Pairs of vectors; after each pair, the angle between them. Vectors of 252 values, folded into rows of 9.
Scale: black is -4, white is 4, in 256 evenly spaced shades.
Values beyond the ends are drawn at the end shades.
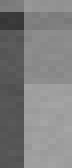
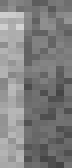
nearly opposite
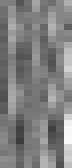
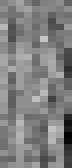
nearly opposite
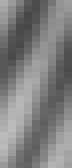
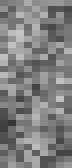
partly opposed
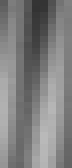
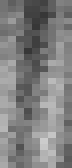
nearly parallel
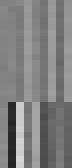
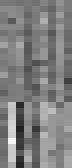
nearly opposite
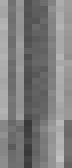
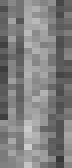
nearly opposite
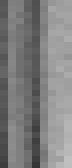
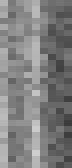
nearly opposite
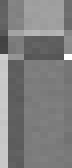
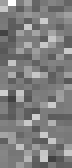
orthogonal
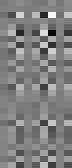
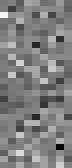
orthogonal
